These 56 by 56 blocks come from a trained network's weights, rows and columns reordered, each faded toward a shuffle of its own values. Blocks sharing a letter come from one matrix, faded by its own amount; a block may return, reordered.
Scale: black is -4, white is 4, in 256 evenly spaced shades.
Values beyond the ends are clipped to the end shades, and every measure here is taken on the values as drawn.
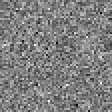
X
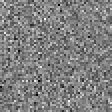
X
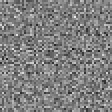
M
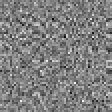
M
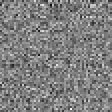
M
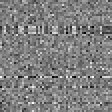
M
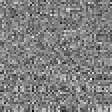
M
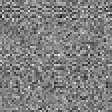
M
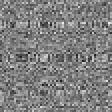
M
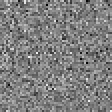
X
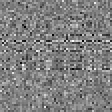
M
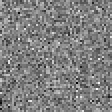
X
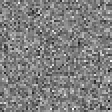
X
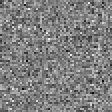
X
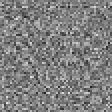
M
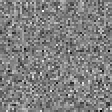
X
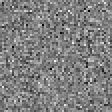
X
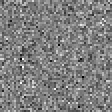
X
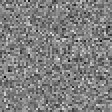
X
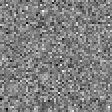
X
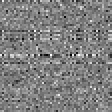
M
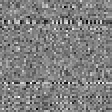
M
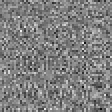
M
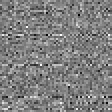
M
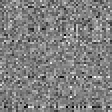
M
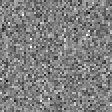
X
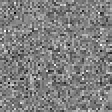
X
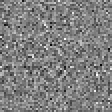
X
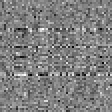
M
